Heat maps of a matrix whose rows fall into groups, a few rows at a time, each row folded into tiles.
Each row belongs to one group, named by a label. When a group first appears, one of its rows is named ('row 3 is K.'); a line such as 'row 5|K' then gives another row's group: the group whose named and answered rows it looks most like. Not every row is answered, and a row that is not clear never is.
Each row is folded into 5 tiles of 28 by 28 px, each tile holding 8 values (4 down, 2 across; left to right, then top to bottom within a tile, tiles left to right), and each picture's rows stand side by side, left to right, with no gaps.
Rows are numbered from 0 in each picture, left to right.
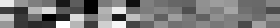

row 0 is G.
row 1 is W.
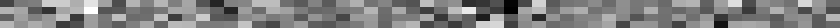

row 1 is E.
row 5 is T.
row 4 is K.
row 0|K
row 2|W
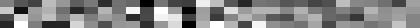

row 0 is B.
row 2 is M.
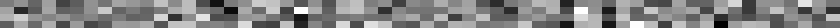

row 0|B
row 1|E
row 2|T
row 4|M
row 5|T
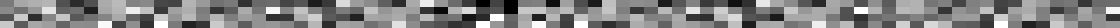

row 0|E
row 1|B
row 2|M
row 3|G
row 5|M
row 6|T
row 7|B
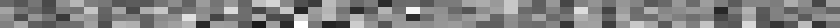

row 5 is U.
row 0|W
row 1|K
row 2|B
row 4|M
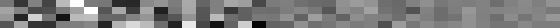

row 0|W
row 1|U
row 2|W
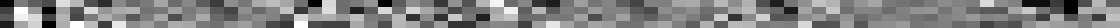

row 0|M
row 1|E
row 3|W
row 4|E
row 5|E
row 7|G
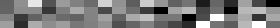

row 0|T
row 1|G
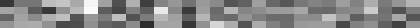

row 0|K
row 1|M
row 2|K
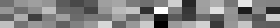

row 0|E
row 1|T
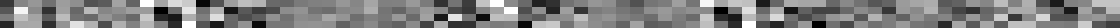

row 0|M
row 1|U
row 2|K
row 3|W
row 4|B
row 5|U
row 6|W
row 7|E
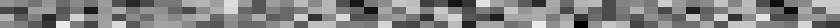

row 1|K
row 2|E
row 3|M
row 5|E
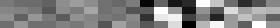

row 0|W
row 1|M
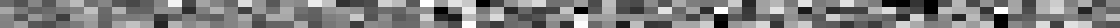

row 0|W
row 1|T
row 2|U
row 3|U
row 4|B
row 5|T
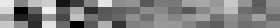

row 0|U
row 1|K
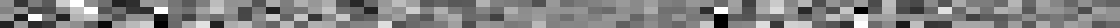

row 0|W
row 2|E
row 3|M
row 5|T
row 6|B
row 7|T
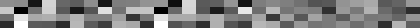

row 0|B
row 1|B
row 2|W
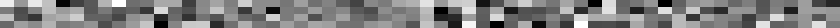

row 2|E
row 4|B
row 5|G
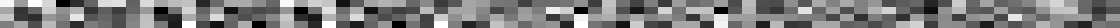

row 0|U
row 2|U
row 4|B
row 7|W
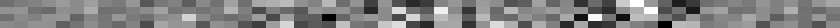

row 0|K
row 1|K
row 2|G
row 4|W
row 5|K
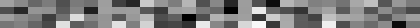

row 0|G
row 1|G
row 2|U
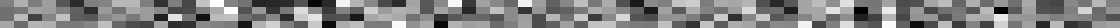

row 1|W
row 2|M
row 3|T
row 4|E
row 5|E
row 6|U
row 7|B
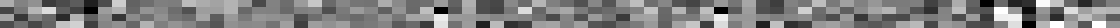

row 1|K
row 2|T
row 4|W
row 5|B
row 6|G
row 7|M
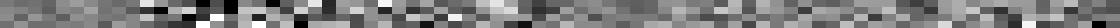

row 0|W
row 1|G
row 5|T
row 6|E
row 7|U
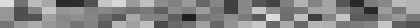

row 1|G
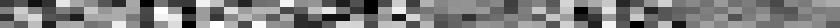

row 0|M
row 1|M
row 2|G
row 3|G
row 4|U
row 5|E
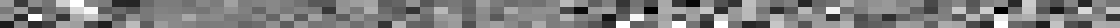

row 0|W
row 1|K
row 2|W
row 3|M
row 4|G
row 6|G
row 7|B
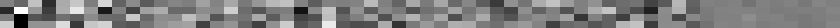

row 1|K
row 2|U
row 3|E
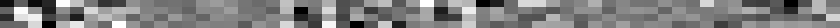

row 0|M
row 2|U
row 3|U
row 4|T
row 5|G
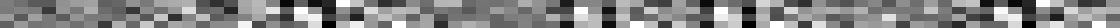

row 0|W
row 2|M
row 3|T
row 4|M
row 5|M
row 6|K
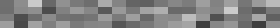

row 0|T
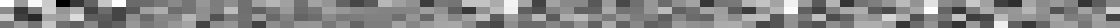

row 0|U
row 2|U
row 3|K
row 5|K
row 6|K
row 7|B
